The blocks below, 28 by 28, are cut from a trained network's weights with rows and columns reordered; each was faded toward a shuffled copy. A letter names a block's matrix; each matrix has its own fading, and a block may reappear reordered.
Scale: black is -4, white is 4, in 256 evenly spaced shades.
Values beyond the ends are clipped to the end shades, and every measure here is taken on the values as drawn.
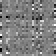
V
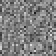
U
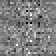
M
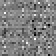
M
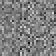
U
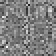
U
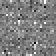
M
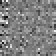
M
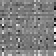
V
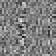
U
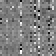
V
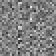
U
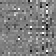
M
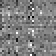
M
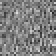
U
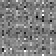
M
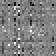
V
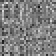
U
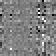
V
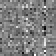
M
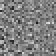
U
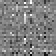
M
